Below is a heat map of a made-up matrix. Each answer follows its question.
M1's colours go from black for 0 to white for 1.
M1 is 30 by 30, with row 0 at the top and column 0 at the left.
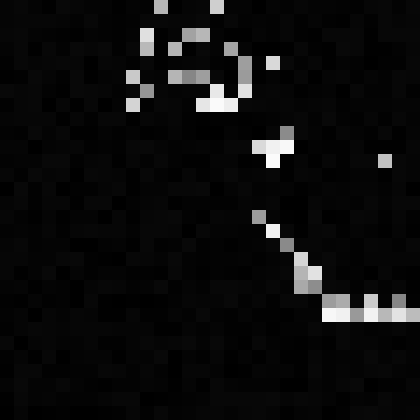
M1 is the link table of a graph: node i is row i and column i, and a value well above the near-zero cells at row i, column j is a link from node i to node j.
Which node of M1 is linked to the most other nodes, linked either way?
node 22
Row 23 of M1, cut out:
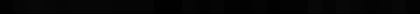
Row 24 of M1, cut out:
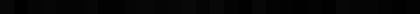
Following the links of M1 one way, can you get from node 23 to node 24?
no
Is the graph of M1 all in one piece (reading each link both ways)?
no
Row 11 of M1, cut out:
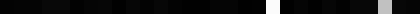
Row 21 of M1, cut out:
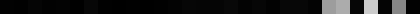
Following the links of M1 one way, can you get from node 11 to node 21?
yes
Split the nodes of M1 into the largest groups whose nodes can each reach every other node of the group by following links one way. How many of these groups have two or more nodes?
0
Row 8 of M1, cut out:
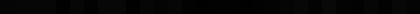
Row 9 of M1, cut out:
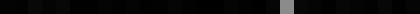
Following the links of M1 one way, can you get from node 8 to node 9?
no
